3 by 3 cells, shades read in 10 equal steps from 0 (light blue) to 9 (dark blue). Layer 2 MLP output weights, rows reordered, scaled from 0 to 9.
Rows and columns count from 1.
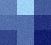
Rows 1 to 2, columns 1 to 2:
4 0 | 5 5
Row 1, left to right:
4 0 6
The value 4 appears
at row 1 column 1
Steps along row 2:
same up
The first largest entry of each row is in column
3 3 3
